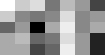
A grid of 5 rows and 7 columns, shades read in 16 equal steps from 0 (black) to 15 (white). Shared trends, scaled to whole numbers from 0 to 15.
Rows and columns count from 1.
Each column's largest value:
15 12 13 10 14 9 10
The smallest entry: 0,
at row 3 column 3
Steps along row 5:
same down up up down down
